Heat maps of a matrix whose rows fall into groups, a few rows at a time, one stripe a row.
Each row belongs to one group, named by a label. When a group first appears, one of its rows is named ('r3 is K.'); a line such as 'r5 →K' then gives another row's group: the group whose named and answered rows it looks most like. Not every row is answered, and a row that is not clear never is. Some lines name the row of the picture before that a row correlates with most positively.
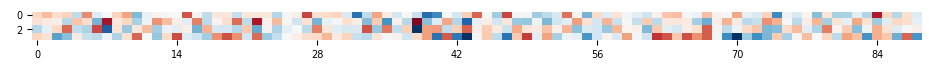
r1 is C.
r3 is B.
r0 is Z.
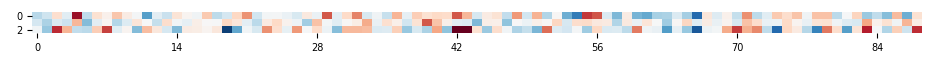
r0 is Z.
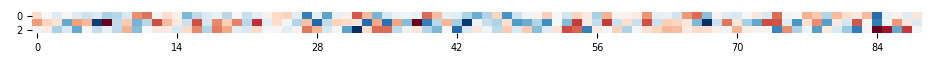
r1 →C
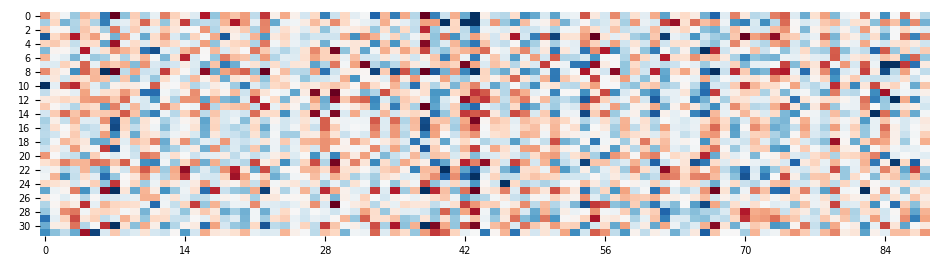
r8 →C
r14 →Z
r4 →C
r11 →Z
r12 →Z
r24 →C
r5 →Z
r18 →B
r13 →C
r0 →C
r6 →B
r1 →B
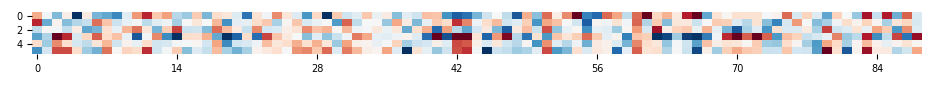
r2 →B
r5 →B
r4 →B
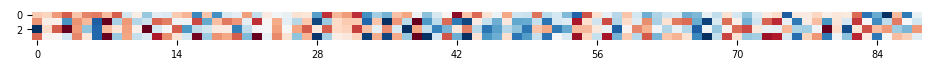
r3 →C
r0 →Z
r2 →B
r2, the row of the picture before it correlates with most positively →5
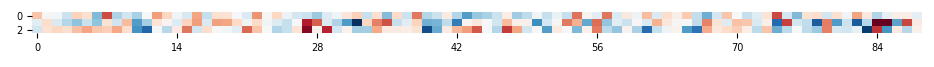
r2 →Z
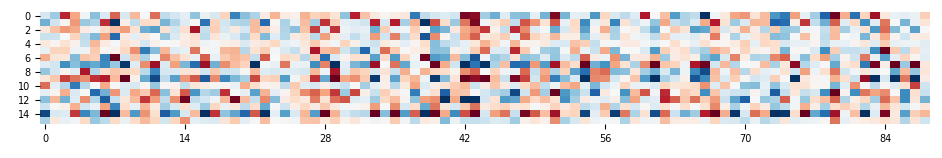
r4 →Z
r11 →B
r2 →Z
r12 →B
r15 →B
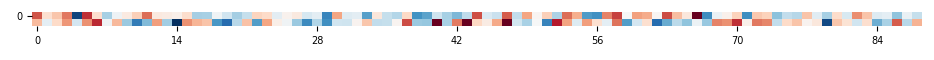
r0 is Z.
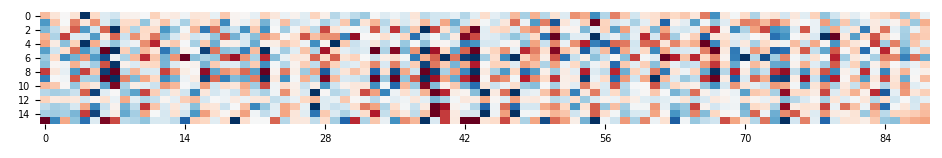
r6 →B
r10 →C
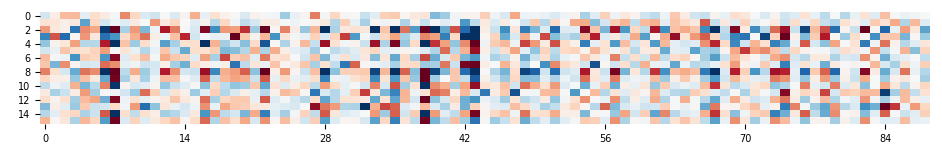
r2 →C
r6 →C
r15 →C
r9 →C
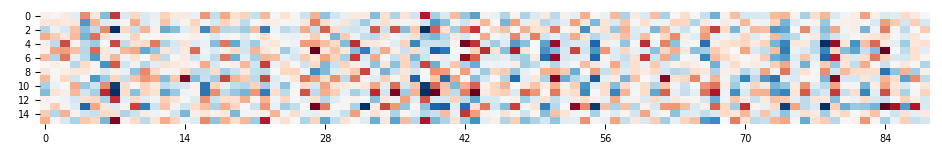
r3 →Z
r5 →Z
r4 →B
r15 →C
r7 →C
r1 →Z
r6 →B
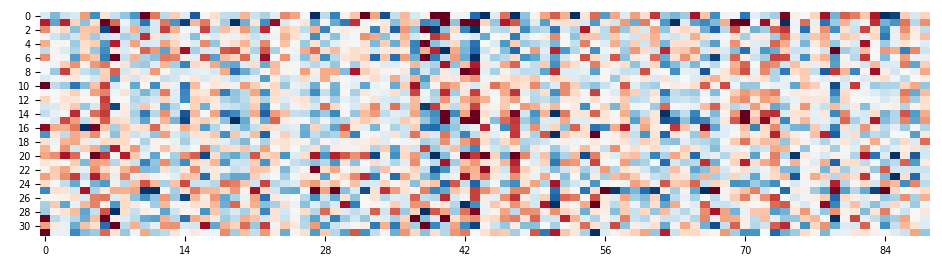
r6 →C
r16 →Z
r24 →B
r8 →B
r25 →Z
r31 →B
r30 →C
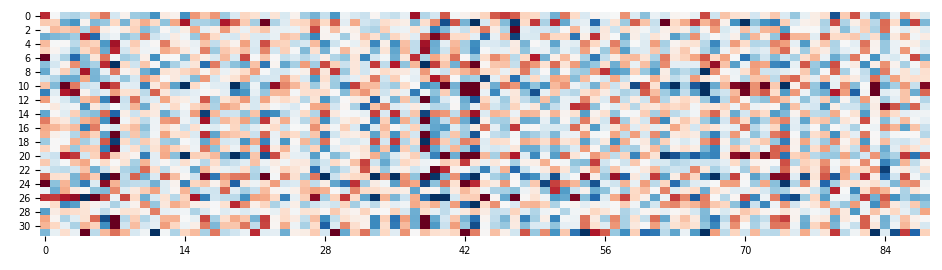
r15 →C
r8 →Z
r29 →C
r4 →C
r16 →Z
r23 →C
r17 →C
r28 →B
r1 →B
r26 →Z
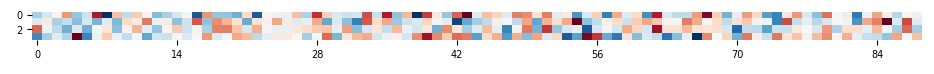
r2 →B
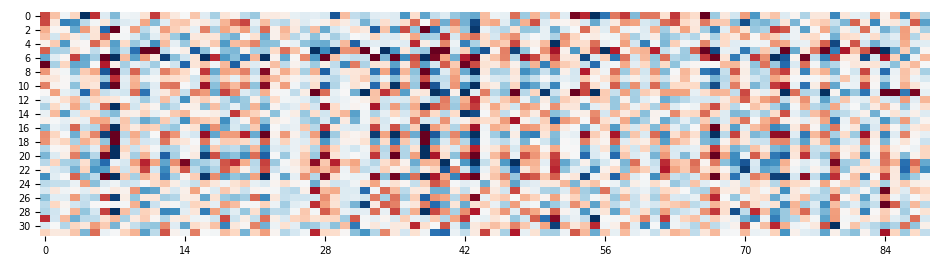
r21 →B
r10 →C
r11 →Z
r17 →C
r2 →C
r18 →C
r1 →B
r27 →Z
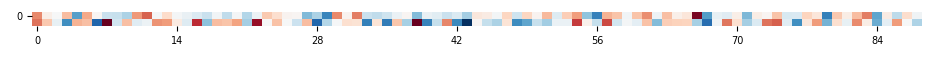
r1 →C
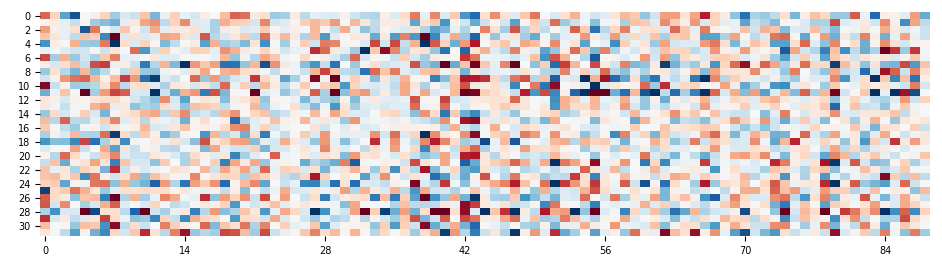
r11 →Z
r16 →B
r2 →Z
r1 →B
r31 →B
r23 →Z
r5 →Z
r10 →B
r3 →C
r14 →B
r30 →C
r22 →C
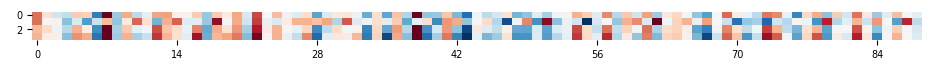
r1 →B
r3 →C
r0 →C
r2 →C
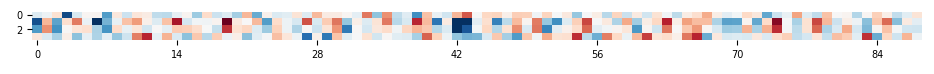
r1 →B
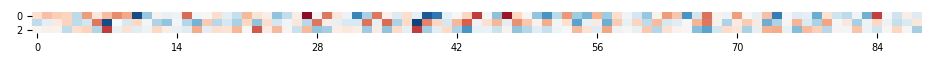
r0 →Z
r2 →C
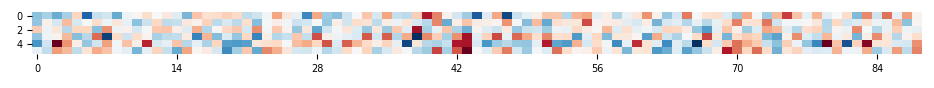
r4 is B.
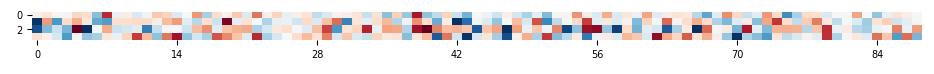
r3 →B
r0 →C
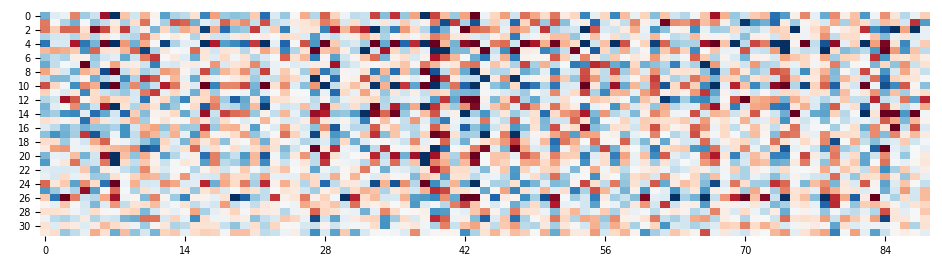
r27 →B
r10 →C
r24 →C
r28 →Z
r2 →Z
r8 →C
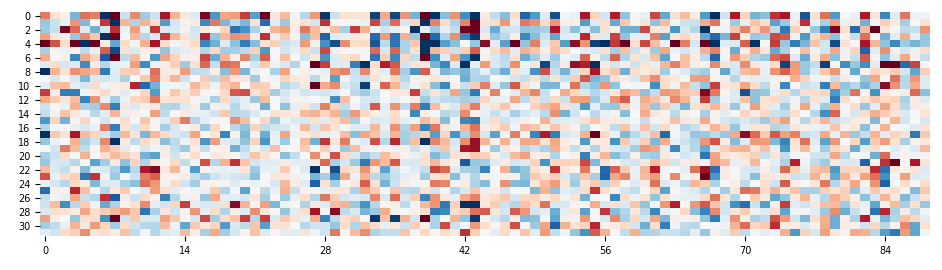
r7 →Z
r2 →B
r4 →Z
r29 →C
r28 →Z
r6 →C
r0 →C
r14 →B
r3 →C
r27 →B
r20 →Z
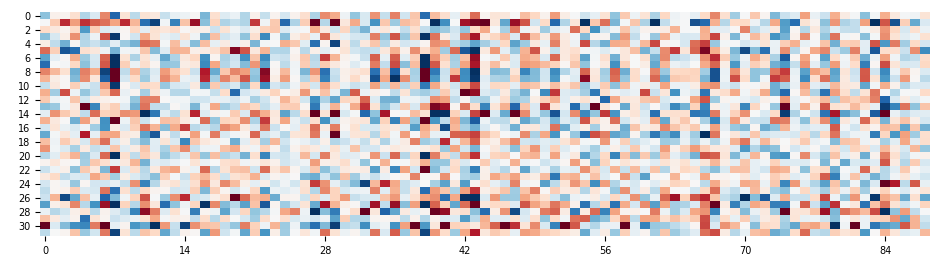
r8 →C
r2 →Z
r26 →B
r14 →Z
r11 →B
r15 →C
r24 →Z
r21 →Z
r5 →B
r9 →C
